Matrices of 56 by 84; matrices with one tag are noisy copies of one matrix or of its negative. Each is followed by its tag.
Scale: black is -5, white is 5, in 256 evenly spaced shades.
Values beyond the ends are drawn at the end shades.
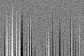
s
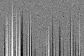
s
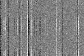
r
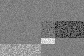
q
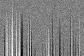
s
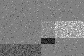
q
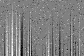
s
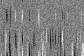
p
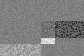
q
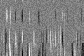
p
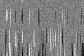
p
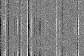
r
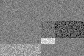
q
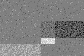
q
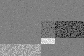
q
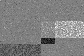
q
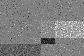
q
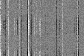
r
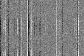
r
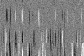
p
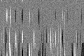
p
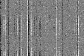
r
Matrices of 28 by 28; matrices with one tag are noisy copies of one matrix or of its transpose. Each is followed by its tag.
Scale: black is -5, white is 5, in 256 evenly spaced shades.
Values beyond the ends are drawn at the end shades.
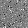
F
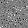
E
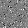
F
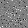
E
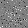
E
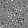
E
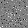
E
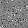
E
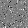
F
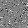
F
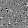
F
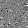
F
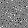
E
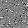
F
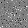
E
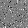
F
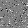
F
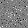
E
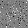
E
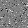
F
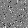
F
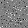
E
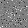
E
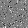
F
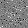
E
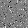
F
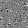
F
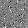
F
